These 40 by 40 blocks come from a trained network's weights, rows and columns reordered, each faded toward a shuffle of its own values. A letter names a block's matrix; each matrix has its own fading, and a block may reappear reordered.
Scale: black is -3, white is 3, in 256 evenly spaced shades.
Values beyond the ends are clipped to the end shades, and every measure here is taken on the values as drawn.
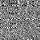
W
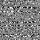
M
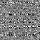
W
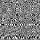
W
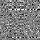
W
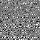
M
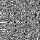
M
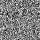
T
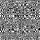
W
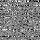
M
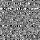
W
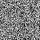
T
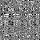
M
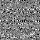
M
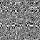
W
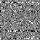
W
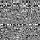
W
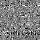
M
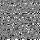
M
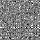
M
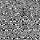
M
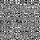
W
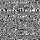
M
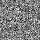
T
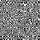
M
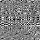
W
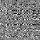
W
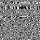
W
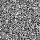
T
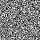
T
